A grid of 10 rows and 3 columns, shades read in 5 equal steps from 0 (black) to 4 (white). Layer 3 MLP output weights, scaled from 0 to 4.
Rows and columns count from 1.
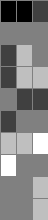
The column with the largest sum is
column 3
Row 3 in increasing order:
1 2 3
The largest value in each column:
4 3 4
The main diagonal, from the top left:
0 2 2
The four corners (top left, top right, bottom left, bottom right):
0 1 2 3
